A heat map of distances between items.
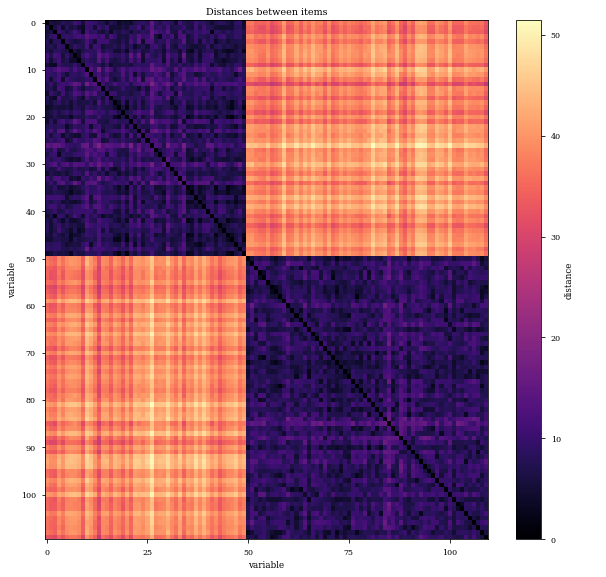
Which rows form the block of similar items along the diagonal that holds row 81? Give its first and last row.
50 to 109
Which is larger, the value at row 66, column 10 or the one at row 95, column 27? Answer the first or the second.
the first
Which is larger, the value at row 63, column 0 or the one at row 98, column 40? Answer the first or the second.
the second
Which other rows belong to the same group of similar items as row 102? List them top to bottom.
50, 51, 52, 53, 54, 55, 56, 57, 58, 59, 60, 61, 62, 63, 64, 65, 66, 67, 68, 69, 70, 71, 72, 73, 74, 75, 76, 77, 78, 79, 80, 81, 82, 83, 84, 85, 86, 87, 88, 89, 90, 91, 92, 93, 94, 95, 96, 97, 98, 99, 100, 101, 103, 104, 105, 106, 107, 108, 109
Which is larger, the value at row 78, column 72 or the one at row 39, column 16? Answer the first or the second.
the second
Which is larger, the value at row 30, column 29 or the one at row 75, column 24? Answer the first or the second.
the second
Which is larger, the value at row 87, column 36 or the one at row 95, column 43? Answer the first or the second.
the first
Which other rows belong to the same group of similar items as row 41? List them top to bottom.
0, 1, 2, 3, 4, 5, 6, 7, 8, 9, 10, 11, 12, 13, 14, 15, 16, 17, 18, 19, 20, 21, 22, 23, 24, 25, 26, 27, 28, 29, 30, 31, 32, 33, 34, 35, 36, 37, 38, 39, 40, 42, 43, 44, 45, 46, 47, 48, 49
